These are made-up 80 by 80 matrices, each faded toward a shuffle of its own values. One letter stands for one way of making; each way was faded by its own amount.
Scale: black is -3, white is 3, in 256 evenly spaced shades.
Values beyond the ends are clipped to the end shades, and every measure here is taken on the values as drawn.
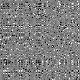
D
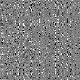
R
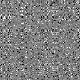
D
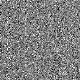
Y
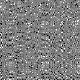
D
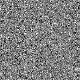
Y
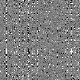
R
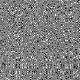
D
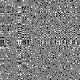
D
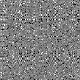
D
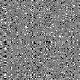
D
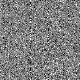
Y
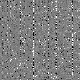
R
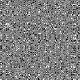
D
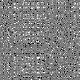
D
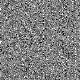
Y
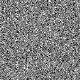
Y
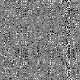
R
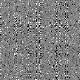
R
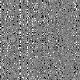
R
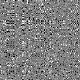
D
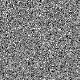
Y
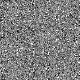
Y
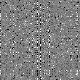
R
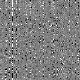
R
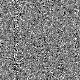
Y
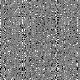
R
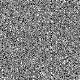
Y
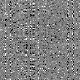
R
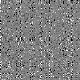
R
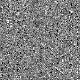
Y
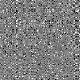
D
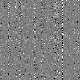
R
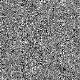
Y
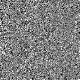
Y
